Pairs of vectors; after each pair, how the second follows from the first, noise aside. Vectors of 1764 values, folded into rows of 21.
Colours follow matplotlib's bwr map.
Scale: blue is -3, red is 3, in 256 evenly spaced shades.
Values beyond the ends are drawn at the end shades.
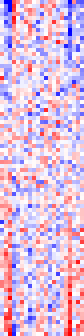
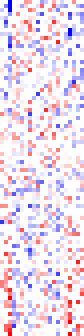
partly zeroed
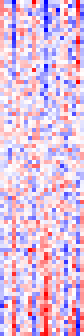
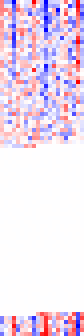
partly zeroed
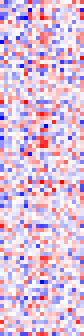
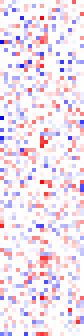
partly zeroed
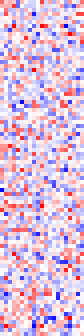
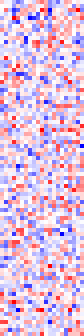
reversed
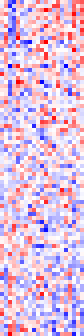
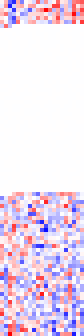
partly zeroed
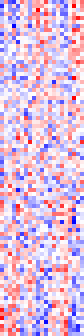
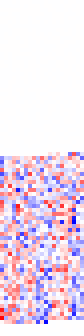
partly zeroed
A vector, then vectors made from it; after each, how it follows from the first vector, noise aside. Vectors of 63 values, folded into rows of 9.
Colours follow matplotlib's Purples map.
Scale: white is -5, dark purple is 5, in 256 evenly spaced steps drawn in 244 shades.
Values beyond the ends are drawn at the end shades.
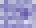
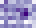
scaled up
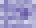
copied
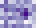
scaled up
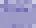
partly zeroed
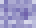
copied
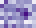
scaled up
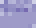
partly zeroed
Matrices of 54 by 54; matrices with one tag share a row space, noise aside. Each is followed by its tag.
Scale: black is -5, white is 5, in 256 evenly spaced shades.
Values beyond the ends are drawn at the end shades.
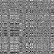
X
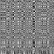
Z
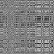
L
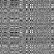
X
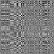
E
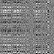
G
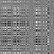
G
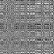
L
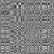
E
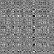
Z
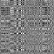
E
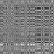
L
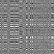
X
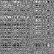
G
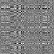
E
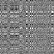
X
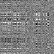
G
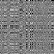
X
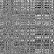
L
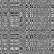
X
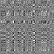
Z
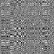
E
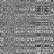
L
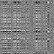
G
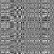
E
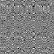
Z
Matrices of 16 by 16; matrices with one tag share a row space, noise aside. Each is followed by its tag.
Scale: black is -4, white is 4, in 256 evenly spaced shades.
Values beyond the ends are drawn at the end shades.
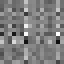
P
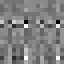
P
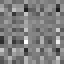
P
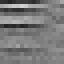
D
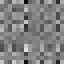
P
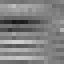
D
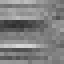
D
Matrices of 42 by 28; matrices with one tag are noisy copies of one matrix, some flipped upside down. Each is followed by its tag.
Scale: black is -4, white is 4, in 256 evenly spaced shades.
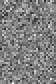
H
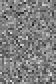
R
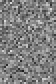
R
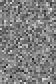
R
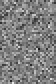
H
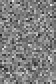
H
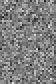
H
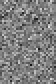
H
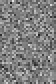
H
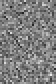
R
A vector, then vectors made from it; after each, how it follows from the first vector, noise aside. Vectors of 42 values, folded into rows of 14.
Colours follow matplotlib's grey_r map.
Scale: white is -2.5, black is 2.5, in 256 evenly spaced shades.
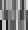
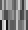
copied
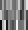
copied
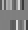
partly zeroed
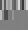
partly zeroed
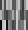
copied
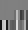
partly zeroed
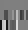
partly zeroed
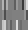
partly zeroed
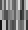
copied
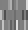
partly zeroed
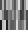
copied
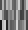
copied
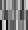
copied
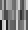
copied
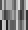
copied
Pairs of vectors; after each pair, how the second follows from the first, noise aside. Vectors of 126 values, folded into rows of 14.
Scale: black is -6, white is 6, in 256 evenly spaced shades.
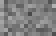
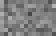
copied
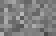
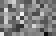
scaled up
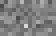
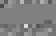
partly zeroed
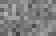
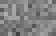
copied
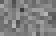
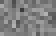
copied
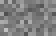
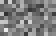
scaled up
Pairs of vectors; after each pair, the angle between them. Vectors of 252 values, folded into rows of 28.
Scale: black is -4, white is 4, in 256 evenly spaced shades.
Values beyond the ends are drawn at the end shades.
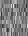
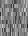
nearly opposite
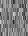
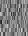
partly opposed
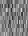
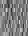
nearly parallel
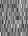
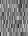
nearly opposite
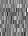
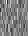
orthogonal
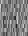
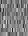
partly opposed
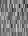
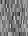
orthogonal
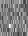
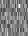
orthogonal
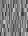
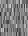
orthogonal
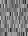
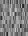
orthogonal
